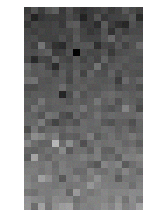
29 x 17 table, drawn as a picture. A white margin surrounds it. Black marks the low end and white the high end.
The grain is fine, like static. No regular stripes run through it. Overall the values sit about 40% of the way up the scale. The field climbs toward the bottom.
